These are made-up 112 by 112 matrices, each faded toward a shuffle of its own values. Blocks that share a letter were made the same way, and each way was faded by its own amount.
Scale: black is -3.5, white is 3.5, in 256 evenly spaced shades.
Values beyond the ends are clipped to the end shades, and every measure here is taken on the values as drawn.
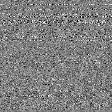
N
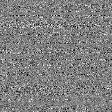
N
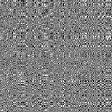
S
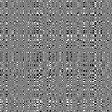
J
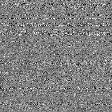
N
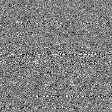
N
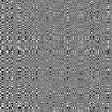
J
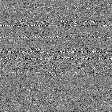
N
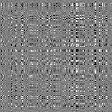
J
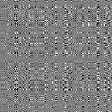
J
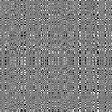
J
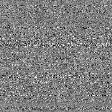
N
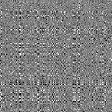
S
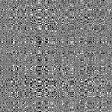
S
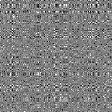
S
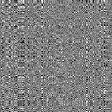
S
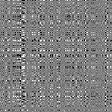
J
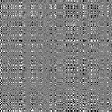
J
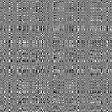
J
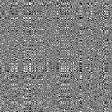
S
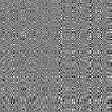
J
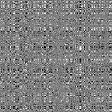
S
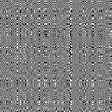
J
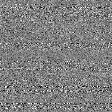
N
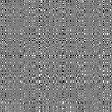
J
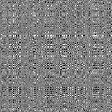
S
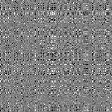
S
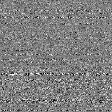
N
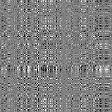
J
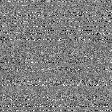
N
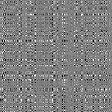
J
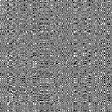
S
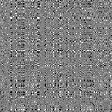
S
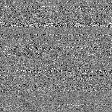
N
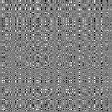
J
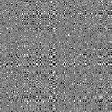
S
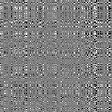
J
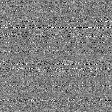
N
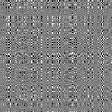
J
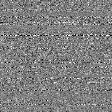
N
